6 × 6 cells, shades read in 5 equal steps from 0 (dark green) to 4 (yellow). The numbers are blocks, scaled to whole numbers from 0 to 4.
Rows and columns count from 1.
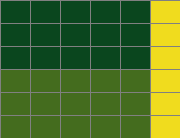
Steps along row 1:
same same same same up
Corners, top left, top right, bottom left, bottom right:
0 4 1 4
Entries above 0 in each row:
1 1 1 6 6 6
